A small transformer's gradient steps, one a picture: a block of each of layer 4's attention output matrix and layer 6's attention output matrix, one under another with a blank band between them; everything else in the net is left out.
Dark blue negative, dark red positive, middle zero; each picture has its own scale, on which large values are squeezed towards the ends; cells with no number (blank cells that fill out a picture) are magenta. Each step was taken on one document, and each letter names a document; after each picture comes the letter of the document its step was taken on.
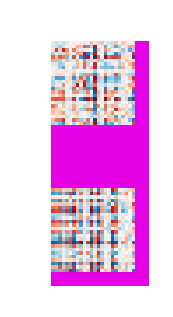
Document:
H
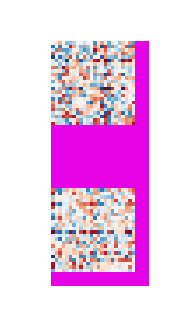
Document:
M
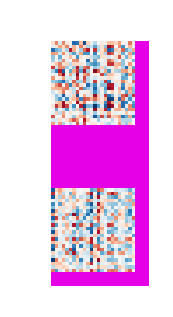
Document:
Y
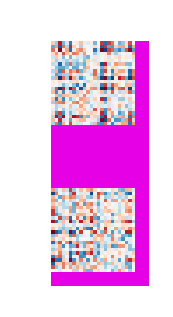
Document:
M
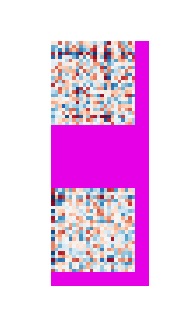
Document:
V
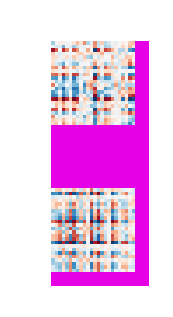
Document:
H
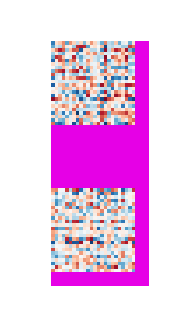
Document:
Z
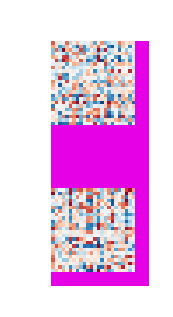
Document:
M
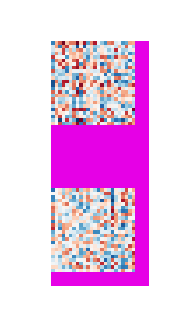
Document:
Z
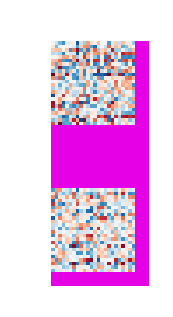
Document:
Y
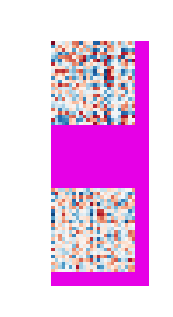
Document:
Y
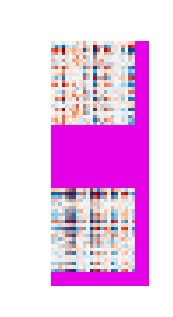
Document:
H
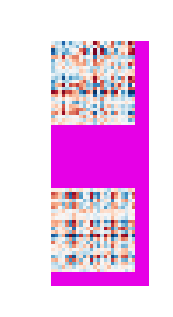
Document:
H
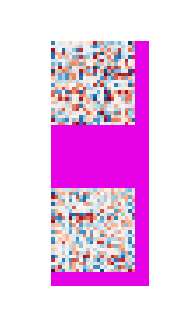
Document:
M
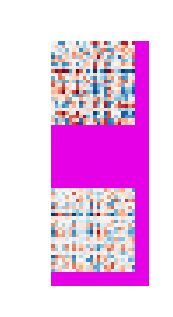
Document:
Y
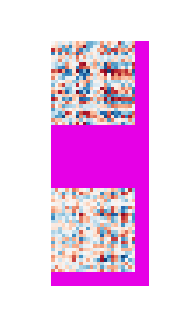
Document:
Z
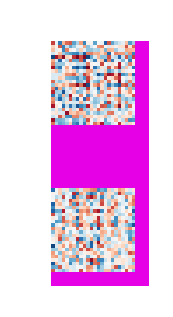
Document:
V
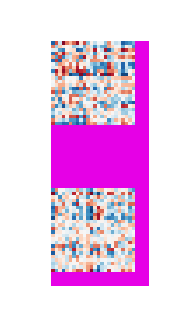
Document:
Y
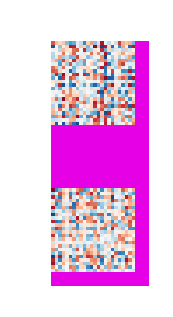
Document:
M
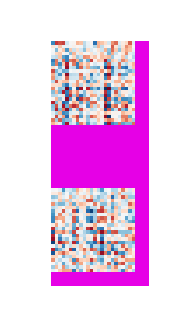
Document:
V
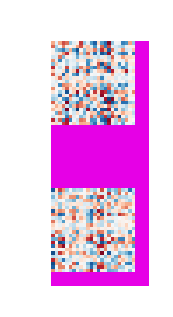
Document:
V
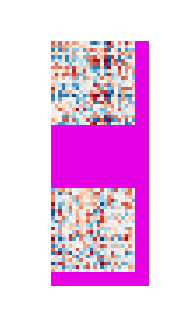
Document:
V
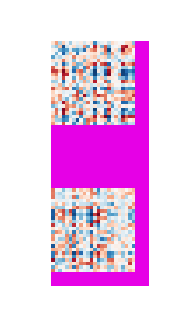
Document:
Y
